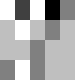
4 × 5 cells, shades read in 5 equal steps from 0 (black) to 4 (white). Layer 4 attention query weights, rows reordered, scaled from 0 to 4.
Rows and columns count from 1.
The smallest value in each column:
2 1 2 0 2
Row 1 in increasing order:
0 1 2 4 4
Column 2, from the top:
1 4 3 4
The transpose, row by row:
4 3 3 2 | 1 4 3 4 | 4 3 2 2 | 0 2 3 3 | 2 3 3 3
